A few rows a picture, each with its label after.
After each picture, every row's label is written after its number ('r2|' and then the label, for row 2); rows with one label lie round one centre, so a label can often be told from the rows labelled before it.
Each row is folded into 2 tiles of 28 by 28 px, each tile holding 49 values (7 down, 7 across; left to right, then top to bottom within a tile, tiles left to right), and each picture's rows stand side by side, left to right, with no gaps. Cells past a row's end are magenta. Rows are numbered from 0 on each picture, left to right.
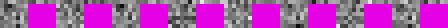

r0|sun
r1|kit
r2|sun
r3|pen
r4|kit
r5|sun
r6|pen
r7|sun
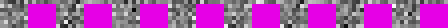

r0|kit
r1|pen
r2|kit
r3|kit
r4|pen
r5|pen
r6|pen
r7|kit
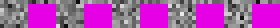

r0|sun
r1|pen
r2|kit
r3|kit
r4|sun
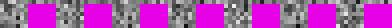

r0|sun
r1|kit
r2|sun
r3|sun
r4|kit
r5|sun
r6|pen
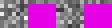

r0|kit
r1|kit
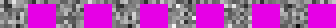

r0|sun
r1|pen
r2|sun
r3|kit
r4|kit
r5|sun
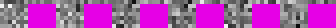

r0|kit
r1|kit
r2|pen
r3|pen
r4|pen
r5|sun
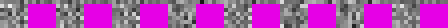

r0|kit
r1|kit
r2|kit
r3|sun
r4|kit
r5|pen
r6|sun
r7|kit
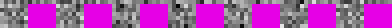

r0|kit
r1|kit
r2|sun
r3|sun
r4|sun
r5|pen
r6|kit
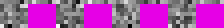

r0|pen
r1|pen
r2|sun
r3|pen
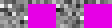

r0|kit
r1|kit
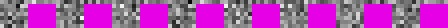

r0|pen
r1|kit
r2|kit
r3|pen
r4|kit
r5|kit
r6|sun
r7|pen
